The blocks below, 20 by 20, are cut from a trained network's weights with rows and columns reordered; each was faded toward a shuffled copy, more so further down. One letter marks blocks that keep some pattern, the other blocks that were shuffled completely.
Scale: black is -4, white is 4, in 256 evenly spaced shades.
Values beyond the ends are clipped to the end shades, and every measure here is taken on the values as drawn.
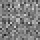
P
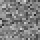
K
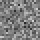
K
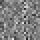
P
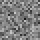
K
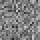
P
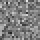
K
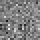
P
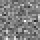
K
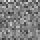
P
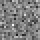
K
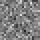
K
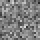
K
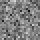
K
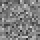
K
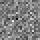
K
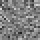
P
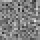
P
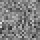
P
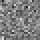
P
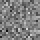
K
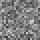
K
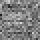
P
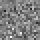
K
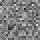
P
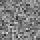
K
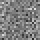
P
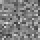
P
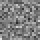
P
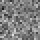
K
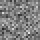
K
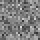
P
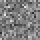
K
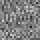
P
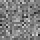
P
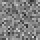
K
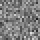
P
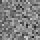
K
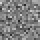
K
